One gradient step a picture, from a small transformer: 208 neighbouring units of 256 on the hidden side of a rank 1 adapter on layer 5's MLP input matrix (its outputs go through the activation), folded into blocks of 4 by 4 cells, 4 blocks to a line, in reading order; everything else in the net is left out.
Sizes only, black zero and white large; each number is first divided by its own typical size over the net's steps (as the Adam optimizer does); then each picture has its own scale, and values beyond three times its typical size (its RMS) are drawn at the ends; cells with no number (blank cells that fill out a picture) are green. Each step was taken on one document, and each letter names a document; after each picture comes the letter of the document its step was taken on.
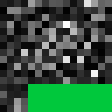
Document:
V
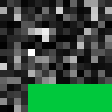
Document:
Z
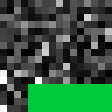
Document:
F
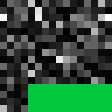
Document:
F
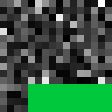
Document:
Z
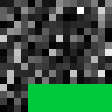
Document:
Z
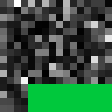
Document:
F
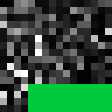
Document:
V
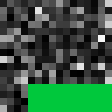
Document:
F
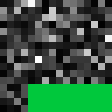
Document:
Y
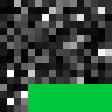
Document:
Z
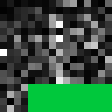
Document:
V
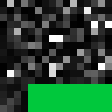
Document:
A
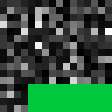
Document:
F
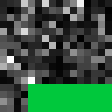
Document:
Z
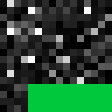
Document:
A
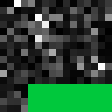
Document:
Y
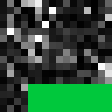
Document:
Y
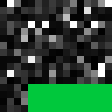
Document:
A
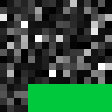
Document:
A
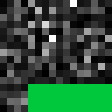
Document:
Y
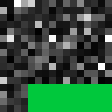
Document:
Y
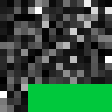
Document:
F
